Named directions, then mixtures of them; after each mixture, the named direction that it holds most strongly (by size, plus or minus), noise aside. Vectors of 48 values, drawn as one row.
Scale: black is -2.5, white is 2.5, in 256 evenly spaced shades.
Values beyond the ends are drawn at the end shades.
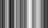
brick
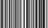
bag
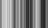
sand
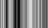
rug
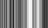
brick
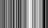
brick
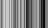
sand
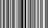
bag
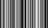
bag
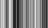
rug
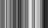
brick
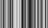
rug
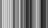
sand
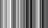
sand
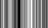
rug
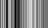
rug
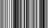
bag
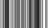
brick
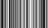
bag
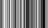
sand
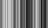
sand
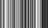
sand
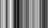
rug
